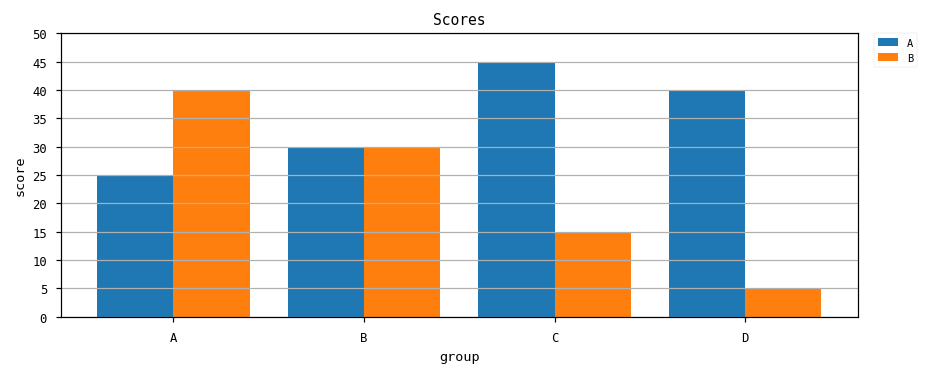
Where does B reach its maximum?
A
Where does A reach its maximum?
C
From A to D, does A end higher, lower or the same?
higher
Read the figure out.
Title: Scores
x-axis: group, ticks A B C D
y-axis: score, ticks 0 5 10 15 20 25 30 35 40 45 50
Legend: A, B
Values:
A: 25 30 45 40
B: 40 30 15 5
